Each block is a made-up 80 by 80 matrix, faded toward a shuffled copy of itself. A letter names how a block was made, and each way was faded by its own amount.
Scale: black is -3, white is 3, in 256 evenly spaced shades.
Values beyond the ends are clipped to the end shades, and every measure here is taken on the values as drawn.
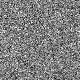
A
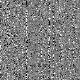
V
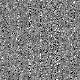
V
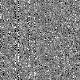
V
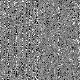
V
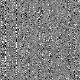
V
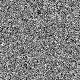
A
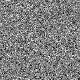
A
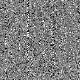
V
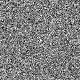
A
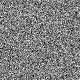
A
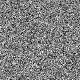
A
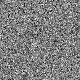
A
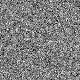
A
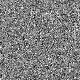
A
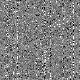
V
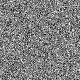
A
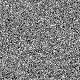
A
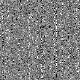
V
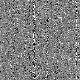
V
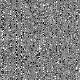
V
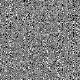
V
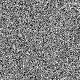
A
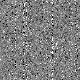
V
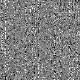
V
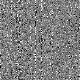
V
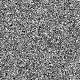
A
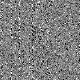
V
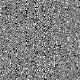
V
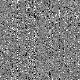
V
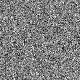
A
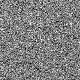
A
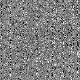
V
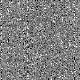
V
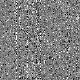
V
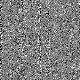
V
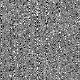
V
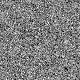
A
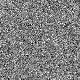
A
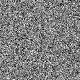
A
